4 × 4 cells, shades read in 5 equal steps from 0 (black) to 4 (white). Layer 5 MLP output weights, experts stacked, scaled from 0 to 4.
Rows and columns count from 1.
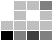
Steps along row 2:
down up down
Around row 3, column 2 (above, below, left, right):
3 2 3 3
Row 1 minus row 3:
1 0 0 -1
